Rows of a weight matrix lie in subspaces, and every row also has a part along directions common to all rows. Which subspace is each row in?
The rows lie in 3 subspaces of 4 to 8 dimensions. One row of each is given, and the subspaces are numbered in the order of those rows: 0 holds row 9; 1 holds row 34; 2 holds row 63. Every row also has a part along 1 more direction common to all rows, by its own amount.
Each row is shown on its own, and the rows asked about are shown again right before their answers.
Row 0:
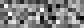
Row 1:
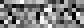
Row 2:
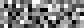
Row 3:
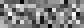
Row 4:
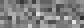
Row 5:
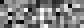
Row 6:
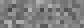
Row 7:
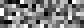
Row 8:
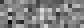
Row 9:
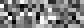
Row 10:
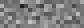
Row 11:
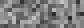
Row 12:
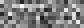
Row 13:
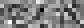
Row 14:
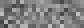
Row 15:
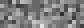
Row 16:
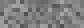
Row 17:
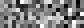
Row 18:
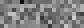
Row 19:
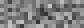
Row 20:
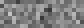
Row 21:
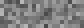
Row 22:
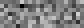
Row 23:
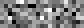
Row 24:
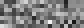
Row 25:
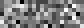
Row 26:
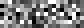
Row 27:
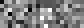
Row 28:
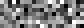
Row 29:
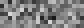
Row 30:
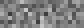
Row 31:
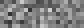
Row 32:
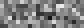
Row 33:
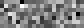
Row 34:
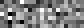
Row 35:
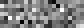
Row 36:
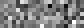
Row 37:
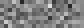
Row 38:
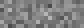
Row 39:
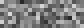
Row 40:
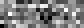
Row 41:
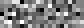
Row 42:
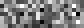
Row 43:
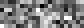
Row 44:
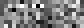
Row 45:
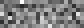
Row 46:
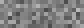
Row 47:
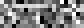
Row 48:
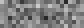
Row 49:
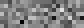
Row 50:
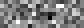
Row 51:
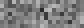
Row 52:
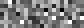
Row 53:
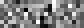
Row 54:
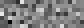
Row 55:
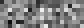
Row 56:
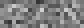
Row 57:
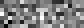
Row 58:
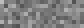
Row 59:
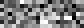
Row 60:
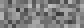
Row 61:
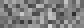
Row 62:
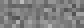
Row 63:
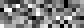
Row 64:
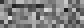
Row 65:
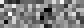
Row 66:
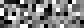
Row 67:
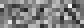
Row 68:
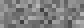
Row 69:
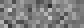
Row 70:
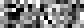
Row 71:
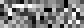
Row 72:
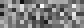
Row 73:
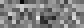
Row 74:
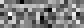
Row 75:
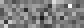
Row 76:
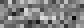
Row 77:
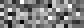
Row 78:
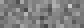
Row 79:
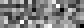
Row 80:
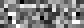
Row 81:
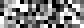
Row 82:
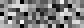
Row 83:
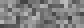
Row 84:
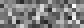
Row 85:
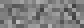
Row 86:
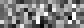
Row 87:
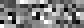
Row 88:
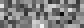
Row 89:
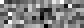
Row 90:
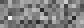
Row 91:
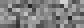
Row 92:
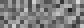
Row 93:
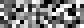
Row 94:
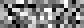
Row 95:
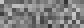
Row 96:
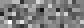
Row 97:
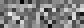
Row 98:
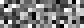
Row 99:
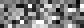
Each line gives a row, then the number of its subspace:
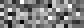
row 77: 1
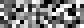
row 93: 0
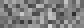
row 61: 2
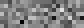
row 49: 0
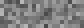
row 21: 1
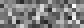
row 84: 1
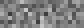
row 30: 1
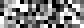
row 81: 1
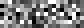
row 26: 0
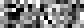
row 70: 0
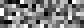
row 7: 1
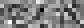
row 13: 1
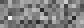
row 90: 0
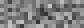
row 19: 1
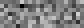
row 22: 2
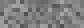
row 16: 1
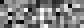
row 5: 1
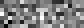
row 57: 1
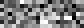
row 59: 2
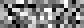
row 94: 2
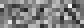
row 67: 1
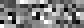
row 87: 2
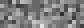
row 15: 0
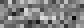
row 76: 0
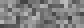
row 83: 2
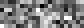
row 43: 2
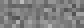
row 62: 0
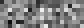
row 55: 1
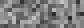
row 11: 2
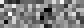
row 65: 1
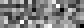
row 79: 0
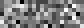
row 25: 1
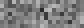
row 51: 0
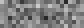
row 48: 0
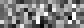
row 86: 1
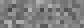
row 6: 1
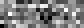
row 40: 2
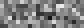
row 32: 2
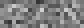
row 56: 1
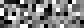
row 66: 1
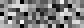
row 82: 1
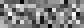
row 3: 2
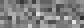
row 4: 2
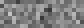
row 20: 1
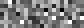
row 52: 0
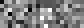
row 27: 1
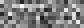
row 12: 2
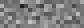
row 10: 2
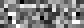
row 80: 2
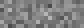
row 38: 1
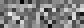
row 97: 0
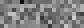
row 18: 0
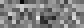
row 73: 0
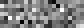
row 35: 0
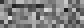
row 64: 2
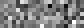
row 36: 0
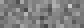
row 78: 1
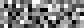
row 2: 0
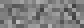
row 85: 1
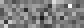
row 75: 1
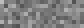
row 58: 2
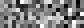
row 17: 0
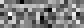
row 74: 1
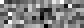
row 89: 1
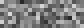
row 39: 2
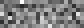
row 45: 1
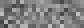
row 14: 1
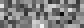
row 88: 0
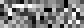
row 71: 2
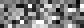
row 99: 0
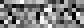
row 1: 1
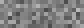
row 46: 0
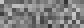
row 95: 2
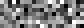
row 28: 0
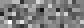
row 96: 1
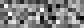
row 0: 0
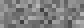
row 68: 0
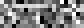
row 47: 0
